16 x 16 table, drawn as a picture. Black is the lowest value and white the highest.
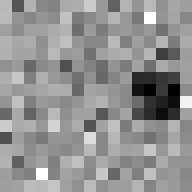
Average level on the scale: 60%. Ninth with the lowest average: middle right. Histogram: skewed, a long tail of low values. Calmest part: top left. Roughest part: middle right. Odd patch: lower, in the middle right.
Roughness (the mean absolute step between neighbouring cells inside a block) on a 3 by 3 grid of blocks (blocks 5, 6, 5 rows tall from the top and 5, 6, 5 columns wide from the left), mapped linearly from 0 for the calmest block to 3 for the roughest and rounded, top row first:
012
113
111
